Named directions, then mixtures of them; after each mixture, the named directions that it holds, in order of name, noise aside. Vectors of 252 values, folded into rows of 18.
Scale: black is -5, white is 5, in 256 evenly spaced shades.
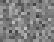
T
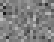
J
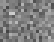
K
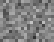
J, K, T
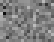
J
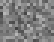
J, T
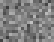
J, K, T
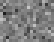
J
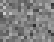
J, K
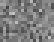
K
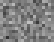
J, K, T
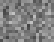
J, K, T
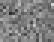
J, K, T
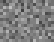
J, K, T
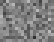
J, T
